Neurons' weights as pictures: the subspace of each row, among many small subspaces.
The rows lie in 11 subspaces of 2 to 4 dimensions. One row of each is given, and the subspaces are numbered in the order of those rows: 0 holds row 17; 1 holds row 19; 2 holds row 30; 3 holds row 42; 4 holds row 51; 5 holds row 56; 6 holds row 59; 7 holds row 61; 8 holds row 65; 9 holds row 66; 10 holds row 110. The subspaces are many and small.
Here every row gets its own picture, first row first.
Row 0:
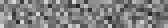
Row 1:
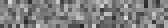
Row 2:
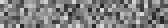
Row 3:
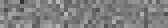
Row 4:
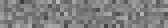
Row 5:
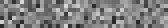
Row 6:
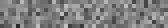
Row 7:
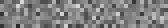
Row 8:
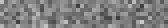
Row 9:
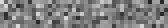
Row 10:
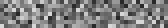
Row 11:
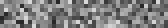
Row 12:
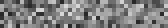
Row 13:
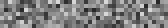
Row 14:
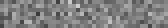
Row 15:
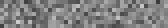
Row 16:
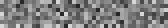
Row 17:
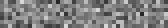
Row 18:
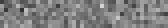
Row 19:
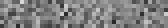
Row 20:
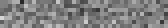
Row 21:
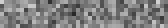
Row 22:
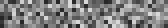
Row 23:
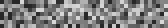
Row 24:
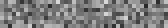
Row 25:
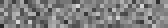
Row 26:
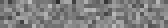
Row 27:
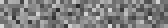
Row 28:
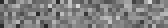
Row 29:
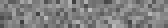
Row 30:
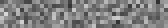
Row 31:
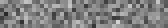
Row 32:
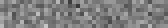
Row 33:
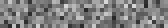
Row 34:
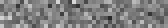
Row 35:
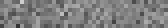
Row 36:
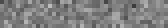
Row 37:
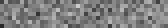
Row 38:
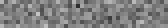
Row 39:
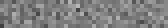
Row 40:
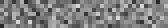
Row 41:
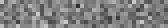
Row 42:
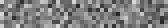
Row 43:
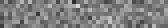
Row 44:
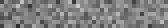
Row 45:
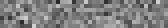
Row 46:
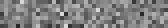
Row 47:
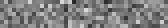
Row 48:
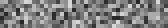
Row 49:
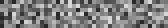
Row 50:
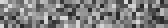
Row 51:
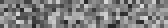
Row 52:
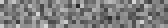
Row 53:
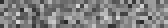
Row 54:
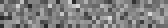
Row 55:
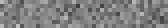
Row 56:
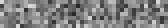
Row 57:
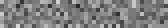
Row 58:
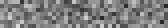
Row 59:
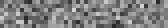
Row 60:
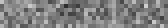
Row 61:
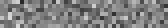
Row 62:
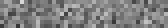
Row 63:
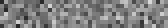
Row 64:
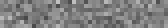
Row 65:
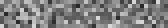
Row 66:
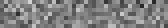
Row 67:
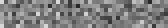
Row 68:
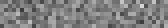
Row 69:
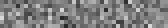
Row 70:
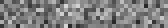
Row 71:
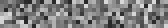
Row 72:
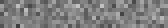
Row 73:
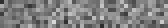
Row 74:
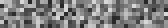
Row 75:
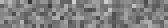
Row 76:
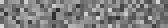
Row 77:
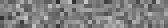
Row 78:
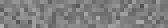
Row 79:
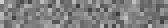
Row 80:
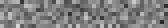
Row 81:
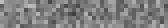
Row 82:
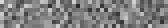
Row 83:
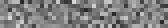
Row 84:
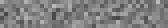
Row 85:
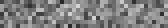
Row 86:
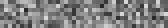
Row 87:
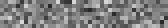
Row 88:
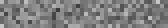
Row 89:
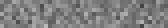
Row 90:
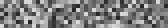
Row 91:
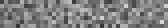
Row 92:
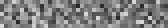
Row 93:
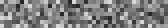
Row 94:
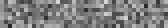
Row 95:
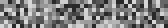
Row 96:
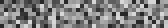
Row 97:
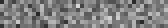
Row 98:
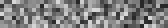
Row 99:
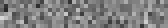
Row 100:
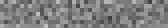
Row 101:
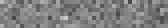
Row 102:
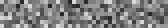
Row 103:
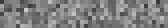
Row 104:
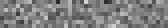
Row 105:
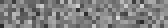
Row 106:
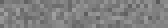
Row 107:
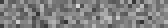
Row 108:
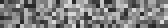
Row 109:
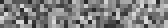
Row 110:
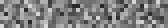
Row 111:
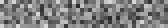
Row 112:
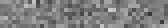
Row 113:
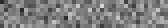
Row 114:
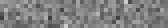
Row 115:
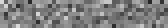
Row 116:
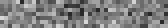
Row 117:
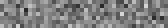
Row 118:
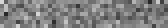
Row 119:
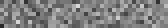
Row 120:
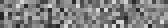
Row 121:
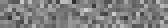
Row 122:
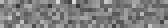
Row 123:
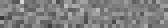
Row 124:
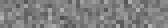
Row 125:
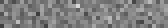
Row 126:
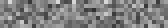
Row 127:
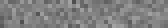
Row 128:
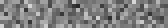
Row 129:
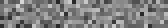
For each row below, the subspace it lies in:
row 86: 0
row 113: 3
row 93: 10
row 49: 9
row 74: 1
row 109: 8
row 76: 2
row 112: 5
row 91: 7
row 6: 0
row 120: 3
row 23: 7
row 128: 10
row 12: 7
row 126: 1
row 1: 3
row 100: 4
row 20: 5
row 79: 3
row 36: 0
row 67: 9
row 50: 3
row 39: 9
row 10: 9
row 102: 10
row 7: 0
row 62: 1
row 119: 6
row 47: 7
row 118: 8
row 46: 0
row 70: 5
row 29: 6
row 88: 2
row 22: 6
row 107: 4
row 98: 8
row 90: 6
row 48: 2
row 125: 8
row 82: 3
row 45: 10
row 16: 0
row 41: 4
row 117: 0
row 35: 1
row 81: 5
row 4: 0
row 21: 5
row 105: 9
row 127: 6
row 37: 2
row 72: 0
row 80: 7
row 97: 4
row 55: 3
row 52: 4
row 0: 6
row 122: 1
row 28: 9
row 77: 10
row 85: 7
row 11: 8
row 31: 2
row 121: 7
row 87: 5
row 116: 5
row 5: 5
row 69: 3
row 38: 4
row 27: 2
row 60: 5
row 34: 10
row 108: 5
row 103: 5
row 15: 6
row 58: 7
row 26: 1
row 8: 4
